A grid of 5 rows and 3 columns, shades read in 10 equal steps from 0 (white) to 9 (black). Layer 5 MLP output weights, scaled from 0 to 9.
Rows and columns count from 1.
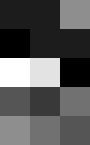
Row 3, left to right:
0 1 9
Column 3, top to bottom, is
4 8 9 5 6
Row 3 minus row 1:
-8 -7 5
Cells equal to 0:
1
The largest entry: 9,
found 2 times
